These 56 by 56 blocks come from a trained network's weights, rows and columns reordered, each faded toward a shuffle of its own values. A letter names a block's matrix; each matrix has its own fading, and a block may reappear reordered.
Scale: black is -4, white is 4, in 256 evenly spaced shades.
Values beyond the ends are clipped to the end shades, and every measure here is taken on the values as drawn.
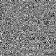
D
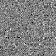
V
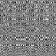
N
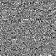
D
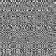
N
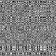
N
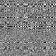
N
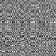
N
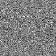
D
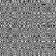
N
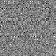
V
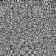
D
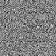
D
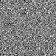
D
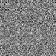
D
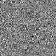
D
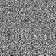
D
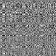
N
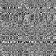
N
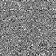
D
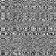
N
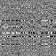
N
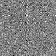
V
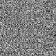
D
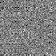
V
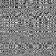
N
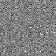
V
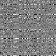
N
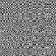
N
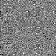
V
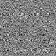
D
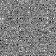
V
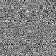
D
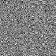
D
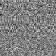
D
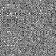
V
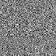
D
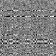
N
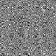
V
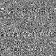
D
